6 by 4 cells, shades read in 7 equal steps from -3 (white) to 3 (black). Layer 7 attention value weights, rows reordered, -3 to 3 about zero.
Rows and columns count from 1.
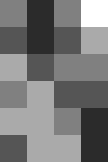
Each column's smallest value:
-1 -1 -1 -3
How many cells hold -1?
7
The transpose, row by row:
0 1 -1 0 -1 1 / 2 2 1 -1 -1 -1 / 0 1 0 1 0 -1 / -3 -1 0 1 2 2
